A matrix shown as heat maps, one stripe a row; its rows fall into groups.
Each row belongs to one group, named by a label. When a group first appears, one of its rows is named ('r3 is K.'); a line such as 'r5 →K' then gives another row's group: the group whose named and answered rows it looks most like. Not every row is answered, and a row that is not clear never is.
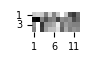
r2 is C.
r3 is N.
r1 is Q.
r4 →N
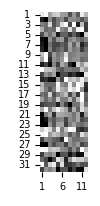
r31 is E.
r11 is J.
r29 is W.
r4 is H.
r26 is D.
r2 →C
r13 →W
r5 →W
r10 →N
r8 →C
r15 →H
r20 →N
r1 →N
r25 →N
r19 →J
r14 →D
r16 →H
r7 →C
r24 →Q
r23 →C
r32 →W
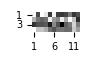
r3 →J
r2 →H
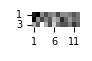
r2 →J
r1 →C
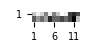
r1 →Q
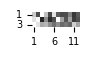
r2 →N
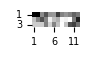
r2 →H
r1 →C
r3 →Q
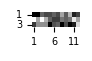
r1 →C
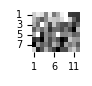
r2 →H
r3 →E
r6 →J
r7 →J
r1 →Q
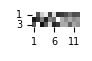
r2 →D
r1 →E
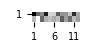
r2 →N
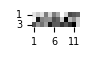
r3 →W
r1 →Q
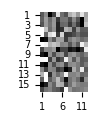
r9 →C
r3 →W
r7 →N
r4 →N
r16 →D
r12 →J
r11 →C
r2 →W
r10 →N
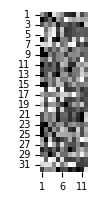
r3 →W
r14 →H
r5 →E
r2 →D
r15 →C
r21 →W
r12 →J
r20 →E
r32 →W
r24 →J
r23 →C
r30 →E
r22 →W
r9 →C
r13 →J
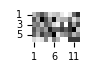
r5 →D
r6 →Q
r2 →D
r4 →W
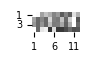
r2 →H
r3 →H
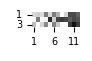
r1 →Q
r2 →E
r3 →Q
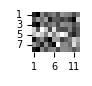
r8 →C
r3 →C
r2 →W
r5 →Q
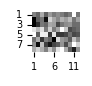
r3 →C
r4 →Q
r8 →Q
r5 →E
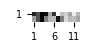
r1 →D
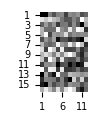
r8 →E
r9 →Q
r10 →E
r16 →Q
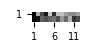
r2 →C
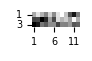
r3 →C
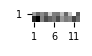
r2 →C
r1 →H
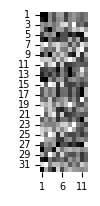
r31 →N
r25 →E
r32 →D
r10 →Q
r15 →E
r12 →J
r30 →C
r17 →W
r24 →Q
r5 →W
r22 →W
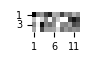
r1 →J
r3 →N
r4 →N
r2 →Q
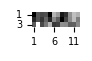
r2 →J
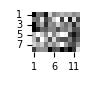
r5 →Q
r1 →D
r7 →Q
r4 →C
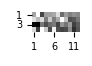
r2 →Q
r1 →N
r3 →C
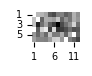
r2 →N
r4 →E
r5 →H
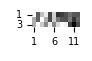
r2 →E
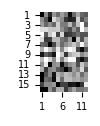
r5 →E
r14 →D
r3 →H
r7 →D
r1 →J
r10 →Q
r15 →W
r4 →N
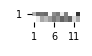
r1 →H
